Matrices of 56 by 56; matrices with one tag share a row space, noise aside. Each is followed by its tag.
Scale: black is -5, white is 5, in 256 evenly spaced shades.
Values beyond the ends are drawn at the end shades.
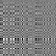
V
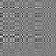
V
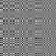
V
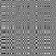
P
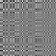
V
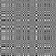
P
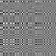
V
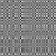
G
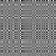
G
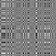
P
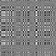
P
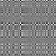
G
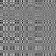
V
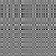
G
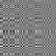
V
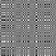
P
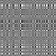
G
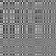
V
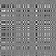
P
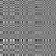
V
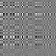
V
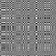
P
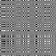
P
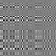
V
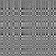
G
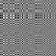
V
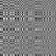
V
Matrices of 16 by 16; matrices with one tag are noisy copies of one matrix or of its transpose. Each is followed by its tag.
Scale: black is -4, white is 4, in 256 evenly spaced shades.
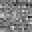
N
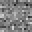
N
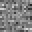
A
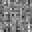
A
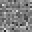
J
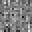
A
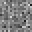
J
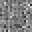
J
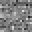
N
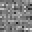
A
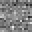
N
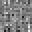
A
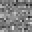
N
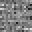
A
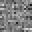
A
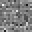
J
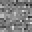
N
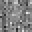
N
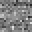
N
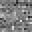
N
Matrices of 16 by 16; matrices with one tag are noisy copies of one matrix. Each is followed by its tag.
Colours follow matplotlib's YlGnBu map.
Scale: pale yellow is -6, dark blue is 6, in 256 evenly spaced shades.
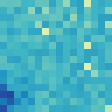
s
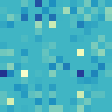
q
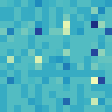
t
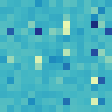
t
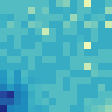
s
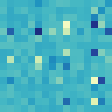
t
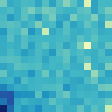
s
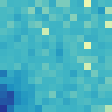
s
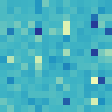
t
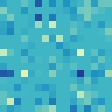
q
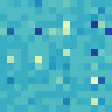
t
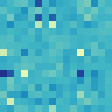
q
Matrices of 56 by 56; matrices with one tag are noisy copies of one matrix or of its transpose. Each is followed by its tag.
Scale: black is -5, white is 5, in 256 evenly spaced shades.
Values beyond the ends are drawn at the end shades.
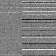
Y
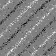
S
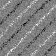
S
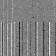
Y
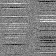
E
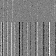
Y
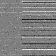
Y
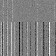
Y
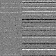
Y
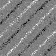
S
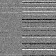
Y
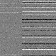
Y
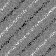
S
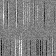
E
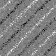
S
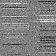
E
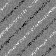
S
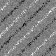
S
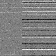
Y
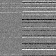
Y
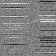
E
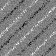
S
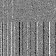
Y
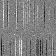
E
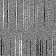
E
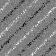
S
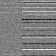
Y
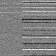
Y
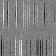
E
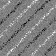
S
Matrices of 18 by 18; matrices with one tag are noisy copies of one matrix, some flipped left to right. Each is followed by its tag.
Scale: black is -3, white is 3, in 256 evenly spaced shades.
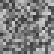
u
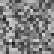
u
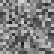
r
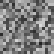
u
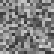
r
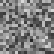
r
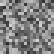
u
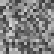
u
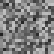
u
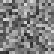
r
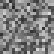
u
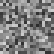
r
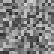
r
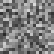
r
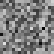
u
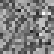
u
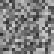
u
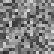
r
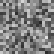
r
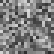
r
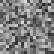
r
